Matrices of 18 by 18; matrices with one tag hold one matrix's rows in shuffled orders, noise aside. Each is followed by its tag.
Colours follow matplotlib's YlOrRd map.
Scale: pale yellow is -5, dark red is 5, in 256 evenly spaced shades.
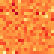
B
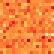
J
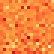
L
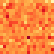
J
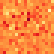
L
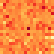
J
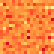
J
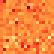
L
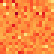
B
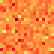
B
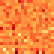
B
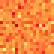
B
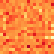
J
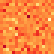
L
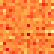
J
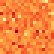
B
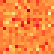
L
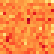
J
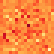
L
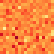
B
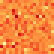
B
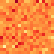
B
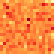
J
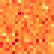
B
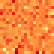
B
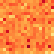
J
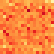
J
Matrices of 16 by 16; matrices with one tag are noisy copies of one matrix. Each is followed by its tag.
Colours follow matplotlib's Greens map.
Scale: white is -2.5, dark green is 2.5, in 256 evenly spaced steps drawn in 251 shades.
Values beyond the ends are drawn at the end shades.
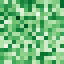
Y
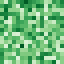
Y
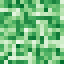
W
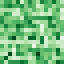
W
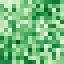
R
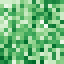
R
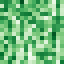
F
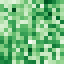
R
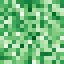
Y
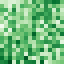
R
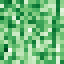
F
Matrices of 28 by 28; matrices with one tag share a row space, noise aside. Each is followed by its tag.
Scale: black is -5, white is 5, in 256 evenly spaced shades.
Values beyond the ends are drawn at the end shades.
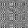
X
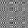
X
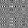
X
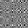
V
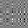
V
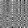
V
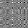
V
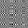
X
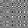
V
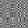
V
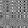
V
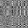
V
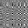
V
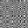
V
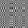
X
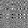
V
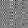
X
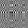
X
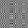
X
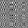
X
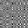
V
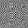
X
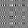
X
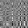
V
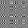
X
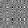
V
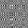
X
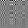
X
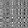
V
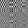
X
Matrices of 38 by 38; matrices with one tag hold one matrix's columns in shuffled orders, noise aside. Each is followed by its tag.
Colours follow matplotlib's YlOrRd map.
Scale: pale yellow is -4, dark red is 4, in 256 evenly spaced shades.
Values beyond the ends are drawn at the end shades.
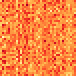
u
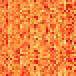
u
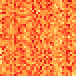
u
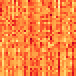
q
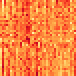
q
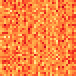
u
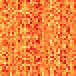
u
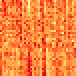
q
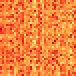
u
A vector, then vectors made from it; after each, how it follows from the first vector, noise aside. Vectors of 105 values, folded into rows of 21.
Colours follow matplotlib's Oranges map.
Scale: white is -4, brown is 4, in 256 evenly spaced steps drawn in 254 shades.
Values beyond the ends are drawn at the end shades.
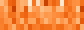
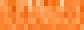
shrunk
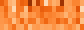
negated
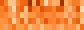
negated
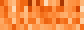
negated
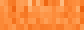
shrunk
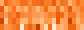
reversed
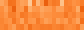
shrunk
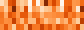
scaled up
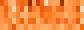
negated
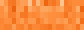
shrunk
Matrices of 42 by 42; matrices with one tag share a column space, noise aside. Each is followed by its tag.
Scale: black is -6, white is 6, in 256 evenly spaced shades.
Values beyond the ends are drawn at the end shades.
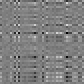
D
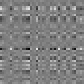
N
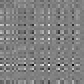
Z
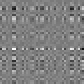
N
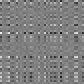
D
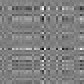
N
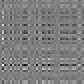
Z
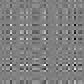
Z
